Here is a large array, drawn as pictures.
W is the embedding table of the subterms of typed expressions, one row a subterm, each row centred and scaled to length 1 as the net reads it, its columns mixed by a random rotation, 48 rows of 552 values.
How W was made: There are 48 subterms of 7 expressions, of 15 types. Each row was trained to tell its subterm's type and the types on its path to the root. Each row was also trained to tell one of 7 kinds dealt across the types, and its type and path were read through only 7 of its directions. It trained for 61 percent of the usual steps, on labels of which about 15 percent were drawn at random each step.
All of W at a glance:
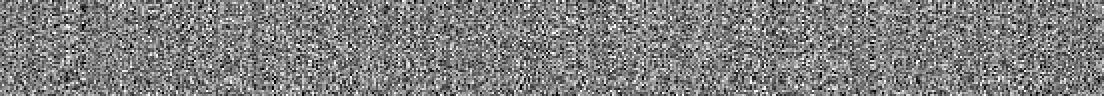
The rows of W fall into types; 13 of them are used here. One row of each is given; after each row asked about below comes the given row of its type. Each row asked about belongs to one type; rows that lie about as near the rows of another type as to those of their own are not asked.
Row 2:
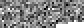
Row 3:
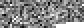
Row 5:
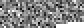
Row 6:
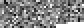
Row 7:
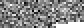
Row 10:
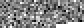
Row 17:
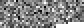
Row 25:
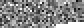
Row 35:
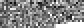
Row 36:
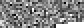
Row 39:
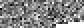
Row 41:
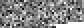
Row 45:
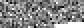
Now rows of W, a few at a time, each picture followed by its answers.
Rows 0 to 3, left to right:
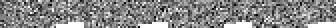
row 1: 10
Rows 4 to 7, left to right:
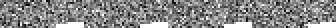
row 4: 25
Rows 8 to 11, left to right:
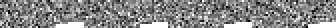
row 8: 17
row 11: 36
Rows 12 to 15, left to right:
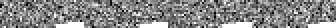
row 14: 25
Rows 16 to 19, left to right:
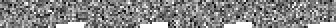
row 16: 36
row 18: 35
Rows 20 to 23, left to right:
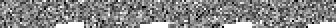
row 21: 10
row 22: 2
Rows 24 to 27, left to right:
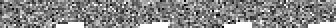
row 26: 36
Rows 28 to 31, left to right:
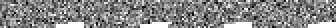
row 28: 45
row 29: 10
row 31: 3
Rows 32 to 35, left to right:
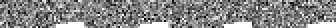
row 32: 17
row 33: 25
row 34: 2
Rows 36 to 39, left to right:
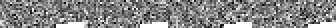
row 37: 2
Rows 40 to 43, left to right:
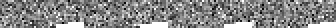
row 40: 41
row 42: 3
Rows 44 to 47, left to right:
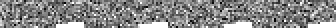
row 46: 5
